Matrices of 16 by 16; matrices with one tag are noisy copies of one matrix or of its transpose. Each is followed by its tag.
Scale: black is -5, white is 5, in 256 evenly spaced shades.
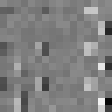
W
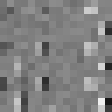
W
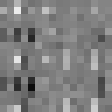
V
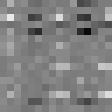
V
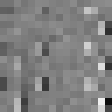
W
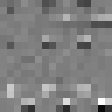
W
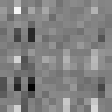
V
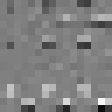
W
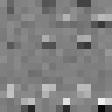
W
